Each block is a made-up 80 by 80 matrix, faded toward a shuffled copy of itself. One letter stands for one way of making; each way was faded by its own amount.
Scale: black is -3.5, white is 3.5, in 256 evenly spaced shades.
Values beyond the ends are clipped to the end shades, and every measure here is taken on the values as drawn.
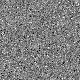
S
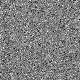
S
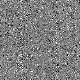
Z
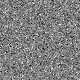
S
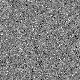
S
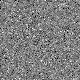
S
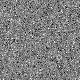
S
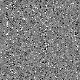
Z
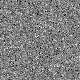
S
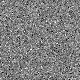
S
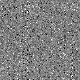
Z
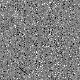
Z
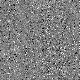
Z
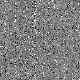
Z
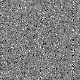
Z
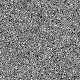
S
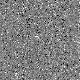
Z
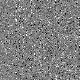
Z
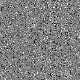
Z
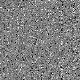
Z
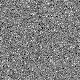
S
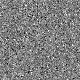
S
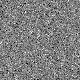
S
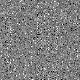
Z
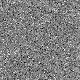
S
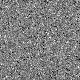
S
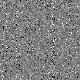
Z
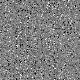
Z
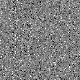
Z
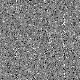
Z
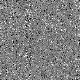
Z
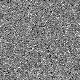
S
